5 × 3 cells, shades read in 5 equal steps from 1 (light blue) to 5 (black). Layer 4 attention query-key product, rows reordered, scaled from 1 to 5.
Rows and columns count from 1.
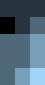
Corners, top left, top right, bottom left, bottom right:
4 4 3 1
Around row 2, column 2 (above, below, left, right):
4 3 5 3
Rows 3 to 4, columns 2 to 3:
3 2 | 3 2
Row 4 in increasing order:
2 3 3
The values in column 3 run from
1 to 4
